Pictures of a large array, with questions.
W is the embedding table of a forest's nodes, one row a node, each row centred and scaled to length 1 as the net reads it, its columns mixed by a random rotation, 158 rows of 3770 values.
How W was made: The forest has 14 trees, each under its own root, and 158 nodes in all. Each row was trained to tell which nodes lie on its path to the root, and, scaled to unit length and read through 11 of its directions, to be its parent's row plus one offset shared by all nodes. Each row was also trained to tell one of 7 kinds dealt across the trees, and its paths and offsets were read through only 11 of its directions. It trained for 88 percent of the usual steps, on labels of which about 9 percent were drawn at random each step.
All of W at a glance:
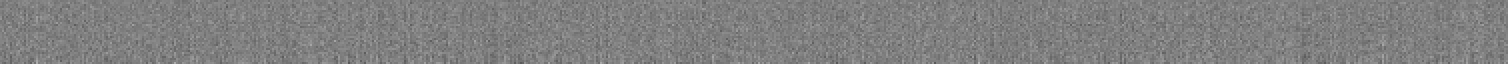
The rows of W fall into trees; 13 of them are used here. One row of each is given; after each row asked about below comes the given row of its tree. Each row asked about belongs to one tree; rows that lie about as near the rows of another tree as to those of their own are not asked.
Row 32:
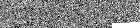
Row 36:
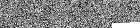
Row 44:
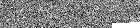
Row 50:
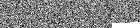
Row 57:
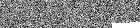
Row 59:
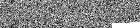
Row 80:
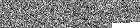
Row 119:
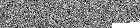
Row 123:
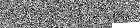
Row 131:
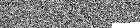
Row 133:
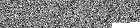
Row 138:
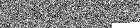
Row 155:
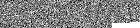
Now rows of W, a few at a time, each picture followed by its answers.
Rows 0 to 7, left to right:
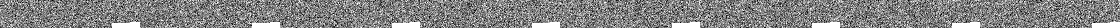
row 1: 133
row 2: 57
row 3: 59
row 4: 32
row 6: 80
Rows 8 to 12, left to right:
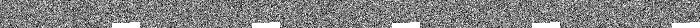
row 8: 80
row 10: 36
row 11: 155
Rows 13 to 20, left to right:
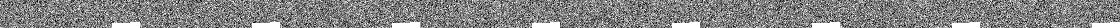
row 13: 131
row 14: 32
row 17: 36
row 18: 155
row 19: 57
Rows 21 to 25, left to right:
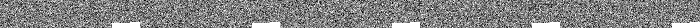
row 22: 119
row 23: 131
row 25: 57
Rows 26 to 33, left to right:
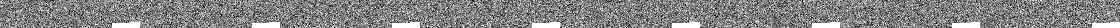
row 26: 44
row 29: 80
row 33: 133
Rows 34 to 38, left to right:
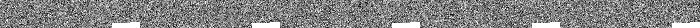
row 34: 80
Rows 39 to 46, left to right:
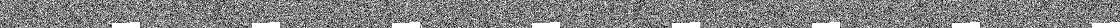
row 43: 32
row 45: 32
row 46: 50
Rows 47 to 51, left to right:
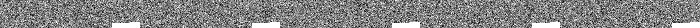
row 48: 80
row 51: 36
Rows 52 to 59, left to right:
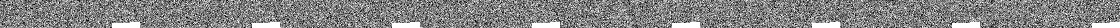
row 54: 57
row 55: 131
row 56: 80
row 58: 44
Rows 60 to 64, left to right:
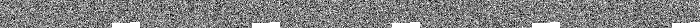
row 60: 131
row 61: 32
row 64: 32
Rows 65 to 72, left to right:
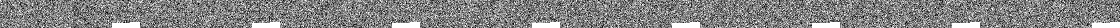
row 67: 44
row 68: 133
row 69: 50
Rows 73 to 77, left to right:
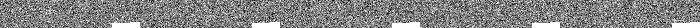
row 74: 59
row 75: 80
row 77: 50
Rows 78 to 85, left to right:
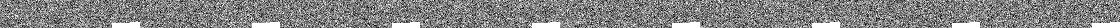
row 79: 57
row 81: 80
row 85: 50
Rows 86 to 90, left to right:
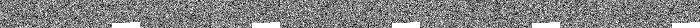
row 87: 131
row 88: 44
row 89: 123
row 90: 50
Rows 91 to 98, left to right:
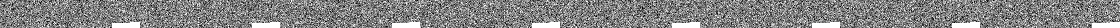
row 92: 50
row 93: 123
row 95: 36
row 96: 155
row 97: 32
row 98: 138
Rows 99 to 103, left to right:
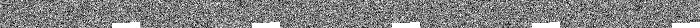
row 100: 57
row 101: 131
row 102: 59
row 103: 155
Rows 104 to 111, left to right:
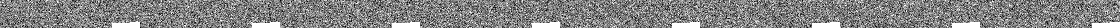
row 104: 57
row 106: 57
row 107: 57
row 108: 138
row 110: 59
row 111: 138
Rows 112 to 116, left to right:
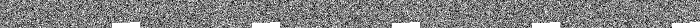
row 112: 155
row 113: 131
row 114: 138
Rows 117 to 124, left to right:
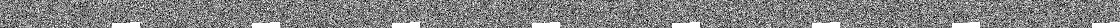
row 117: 80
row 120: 50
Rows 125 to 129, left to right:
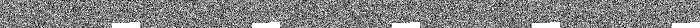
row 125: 59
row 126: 44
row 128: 32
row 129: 44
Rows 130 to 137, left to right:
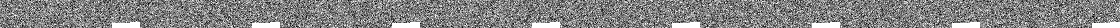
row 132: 80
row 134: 36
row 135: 57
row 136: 36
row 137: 32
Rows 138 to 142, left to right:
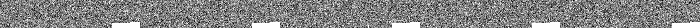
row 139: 36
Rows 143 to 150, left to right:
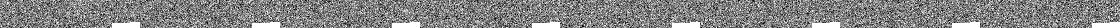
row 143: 50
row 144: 138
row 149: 32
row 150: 155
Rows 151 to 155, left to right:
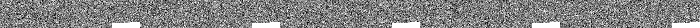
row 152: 50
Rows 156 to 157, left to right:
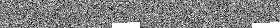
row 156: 50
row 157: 36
